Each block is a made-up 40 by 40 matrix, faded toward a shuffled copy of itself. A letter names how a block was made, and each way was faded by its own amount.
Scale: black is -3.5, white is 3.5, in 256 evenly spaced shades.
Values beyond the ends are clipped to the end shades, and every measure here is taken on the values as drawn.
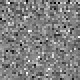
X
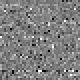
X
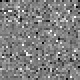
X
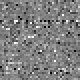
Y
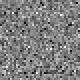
X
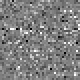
Y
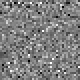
X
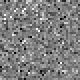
X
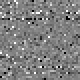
X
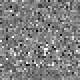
X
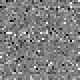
Y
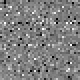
Y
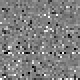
Y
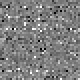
Y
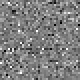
X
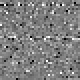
Y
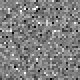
X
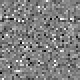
X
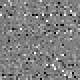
Y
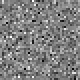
X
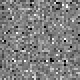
X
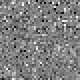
X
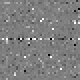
Y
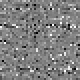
Y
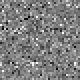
X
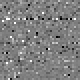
Y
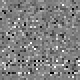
Y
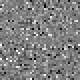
Y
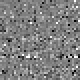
Y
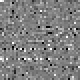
Y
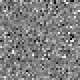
X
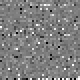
Y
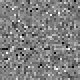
X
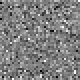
X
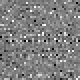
Y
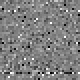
X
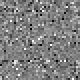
X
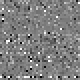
Y
